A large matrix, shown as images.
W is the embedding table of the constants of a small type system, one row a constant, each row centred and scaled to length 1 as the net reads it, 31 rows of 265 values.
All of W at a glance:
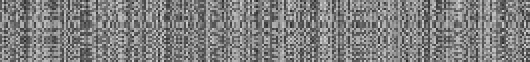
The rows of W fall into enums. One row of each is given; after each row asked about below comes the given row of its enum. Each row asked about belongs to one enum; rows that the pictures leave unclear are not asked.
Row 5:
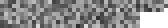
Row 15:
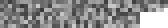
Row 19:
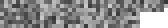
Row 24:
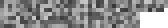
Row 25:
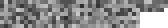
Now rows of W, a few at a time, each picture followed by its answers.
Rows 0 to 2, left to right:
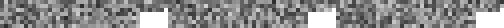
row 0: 25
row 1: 15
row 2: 19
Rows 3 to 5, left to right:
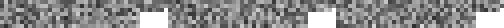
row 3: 25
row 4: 15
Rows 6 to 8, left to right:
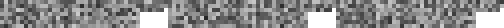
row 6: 25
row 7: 24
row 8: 19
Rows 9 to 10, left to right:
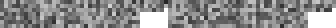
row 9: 19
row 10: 24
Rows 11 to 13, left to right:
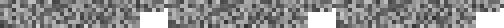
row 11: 5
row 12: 5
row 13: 5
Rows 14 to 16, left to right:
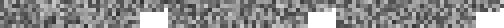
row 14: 19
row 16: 5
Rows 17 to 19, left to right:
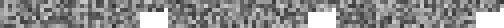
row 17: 24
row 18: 15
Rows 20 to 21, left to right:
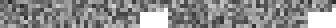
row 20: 15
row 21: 19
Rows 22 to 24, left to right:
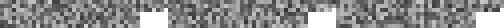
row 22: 5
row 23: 15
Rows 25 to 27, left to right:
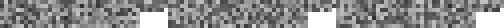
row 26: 5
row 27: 24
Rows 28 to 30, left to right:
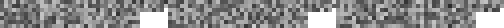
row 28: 19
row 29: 5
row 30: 24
